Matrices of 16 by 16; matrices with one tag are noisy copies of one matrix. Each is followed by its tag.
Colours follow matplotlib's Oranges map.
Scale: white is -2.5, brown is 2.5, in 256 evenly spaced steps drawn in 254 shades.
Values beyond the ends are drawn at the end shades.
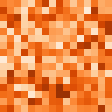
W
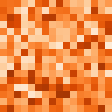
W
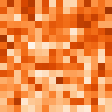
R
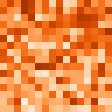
R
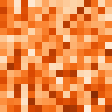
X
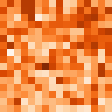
R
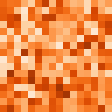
W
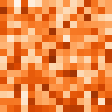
X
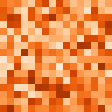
W
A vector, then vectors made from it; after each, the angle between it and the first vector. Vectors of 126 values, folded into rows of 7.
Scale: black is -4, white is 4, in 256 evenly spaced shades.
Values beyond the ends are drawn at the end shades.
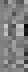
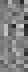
nearly parallel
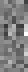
nearly opposite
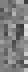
nearly opposite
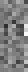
nearly opposite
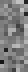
partly opposed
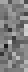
partly opposed
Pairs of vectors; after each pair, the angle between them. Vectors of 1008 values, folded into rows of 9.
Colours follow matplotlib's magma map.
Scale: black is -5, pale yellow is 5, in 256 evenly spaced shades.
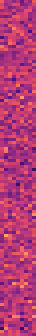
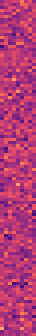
nearly opposite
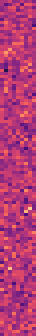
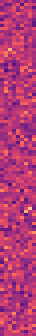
nearly parallel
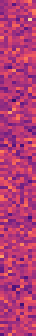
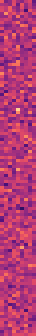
orthogonal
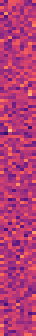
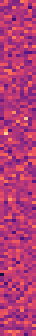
partly opposed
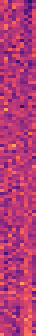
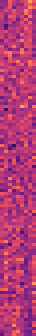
nearly opposite
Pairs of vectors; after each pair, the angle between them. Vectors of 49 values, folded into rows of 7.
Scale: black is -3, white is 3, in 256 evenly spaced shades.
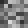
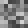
nearly opposite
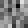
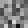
partly opposed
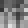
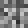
partly aligned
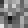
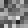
partly opposed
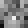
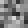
partly aligned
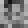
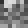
nearly opposite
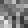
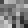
nearly parallel
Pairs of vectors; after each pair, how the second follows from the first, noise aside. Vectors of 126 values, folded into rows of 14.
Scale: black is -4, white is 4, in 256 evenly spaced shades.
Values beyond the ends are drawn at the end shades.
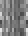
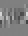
partly zeroed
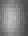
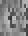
sign-scrambled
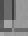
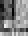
scaled up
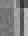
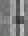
wrapped around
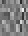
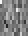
shuffled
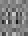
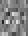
sign-scrambled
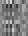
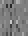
partly zeroed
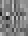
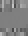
partly zeroed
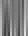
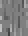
partly zeroed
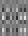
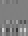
partly zeroed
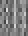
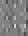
partly zeroed
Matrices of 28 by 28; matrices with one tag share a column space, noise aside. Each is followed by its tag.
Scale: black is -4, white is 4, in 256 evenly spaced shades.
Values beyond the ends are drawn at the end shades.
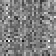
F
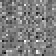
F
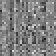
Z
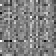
F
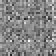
F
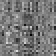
Z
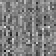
Z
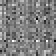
F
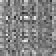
F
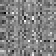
F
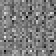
F
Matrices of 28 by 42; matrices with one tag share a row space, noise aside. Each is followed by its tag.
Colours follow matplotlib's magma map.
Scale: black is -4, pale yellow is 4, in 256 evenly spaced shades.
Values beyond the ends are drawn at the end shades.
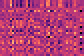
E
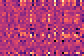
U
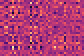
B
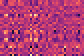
B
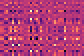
B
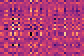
B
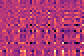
U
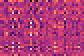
B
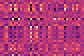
B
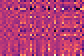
U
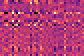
B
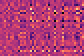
U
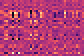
B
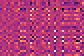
U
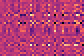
U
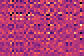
E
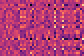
U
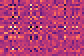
B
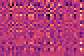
E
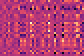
U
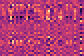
E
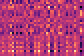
E
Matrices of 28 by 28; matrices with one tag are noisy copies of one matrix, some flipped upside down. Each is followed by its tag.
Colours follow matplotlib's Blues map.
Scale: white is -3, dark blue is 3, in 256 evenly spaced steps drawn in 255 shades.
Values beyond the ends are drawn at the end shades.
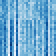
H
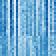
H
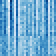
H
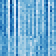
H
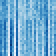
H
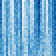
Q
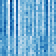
H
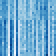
H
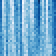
Q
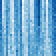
Q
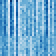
H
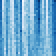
Q
